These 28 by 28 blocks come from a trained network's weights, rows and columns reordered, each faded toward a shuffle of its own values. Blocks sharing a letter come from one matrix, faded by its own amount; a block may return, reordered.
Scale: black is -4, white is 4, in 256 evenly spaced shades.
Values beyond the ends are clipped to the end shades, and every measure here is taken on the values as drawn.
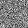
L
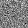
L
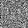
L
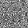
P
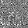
P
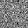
P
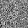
P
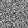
P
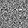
P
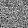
P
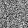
L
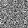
P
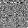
P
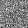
L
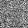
L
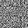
P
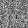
P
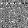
P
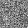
L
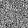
L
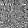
P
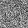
L
